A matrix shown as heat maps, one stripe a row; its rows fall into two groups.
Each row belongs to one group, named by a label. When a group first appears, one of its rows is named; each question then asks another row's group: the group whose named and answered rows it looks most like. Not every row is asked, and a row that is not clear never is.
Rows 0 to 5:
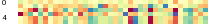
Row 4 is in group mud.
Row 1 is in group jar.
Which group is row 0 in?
jar
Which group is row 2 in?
mud
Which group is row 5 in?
mud
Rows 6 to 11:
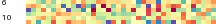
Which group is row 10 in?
mud
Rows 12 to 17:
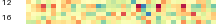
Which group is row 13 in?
mud
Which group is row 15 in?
jar
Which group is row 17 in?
jar
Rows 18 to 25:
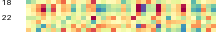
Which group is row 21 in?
mud
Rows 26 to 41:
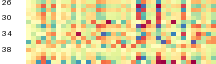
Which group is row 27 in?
mud
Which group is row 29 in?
mud
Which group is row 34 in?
jar
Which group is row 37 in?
jar
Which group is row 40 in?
mud
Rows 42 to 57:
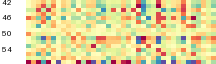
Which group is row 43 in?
mud
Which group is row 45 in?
mud
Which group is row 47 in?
mud
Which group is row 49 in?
jar
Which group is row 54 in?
mud
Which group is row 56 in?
jar
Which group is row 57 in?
jar
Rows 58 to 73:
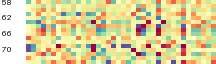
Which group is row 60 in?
mud
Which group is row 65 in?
mud
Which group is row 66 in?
mud
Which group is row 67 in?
jar
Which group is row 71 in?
mud
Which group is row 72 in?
jar
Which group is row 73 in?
jar
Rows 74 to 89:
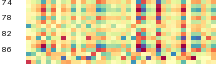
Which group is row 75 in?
mud
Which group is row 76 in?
mud
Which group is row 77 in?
mud
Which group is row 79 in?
mud
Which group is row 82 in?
mud
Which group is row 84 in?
mud
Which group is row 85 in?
mud
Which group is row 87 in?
jar
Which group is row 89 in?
jar
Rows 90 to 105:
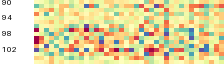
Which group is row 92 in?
mud
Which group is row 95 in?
mud
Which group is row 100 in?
jar
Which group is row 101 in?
jar
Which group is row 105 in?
mud
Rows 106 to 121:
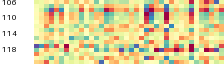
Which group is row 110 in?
mud
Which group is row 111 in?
mud
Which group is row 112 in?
jar
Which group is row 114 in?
mud
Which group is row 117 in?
jar
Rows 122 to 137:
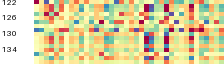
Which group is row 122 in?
jar
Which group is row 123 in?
mud
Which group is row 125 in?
jar
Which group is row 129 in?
jar
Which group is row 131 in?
mud
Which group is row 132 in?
mud
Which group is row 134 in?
mud
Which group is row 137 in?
mud
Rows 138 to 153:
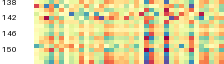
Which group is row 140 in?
mud
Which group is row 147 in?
mud
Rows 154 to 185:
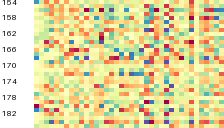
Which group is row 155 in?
mud
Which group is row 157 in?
mud
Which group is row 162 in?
jar
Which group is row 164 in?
jar
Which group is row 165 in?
mud
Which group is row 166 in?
jar
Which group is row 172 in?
jar
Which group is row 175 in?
jar
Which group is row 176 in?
mud
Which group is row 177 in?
jar
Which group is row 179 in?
mud
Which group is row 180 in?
jar
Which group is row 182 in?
mud
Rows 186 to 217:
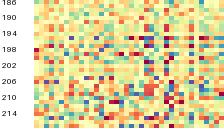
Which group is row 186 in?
jar
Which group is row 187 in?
jar
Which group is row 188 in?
mud
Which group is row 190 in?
jar
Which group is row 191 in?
jar
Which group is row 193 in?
mud
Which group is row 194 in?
jar
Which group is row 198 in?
jar
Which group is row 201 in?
mud
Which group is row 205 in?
jar
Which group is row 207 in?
jar
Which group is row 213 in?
jar
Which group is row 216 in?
jar
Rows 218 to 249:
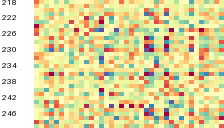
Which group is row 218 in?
jar
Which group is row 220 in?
mud
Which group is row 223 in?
jar
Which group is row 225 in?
jar
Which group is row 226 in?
jar
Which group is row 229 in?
mud
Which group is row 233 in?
jar
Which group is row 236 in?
mud
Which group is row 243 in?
jar
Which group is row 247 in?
jar
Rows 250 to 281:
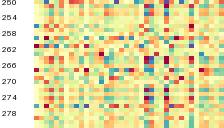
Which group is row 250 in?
jar
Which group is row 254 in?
mud
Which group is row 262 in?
jar
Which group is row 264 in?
mud
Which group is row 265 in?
mud
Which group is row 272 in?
mud
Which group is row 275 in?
mud
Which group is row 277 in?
mud
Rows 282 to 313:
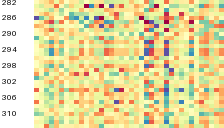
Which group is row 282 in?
mud
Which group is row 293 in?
mud
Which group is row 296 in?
jar
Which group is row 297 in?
mud
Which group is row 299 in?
jar
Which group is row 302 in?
mud
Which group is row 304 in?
jar
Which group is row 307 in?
jar
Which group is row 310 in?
jar
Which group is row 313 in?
jar
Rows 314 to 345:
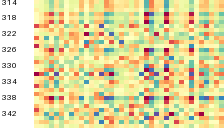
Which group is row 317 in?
mud
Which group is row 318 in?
mud
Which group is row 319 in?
mud
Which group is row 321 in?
mud
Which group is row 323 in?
jar
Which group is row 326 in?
mud
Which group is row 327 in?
mud
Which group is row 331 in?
mud
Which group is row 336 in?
mud
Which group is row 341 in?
jar
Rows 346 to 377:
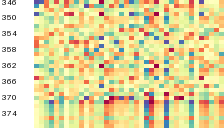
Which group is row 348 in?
mud
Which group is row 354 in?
mud
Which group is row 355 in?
jar
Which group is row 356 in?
jar
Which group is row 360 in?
jar
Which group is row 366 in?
jar
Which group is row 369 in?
mud
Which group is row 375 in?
mud
